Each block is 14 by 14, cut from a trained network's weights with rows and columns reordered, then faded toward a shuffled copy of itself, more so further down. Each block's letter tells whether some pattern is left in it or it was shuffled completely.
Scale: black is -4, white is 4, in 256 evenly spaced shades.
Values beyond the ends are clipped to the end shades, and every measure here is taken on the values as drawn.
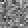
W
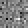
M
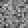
W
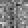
M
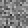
M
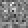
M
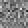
W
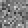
W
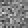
W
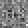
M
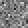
W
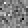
W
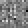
M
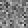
M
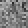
M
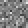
W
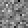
W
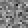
W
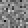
W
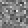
M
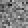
W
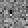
M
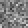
W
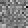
M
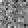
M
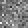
W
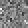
W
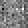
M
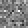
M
